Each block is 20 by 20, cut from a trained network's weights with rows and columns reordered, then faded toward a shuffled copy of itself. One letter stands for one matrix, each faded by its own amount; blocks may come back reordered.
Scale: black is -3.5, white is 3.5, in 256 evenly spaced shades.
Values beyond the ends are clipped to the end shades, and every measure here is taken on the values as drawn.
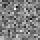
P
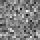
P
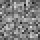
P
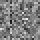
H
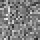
P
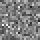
P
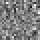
H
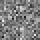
P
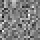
H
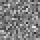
P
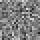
P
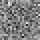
P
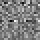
H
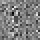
H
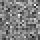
P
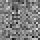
H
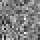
H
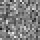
P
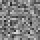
P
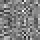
H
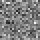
P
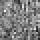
H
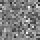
P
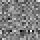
H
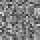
H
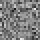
H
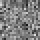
H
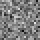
P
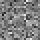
H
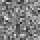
P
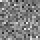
P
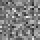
H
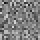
H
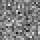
P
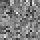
H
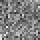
P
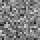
P
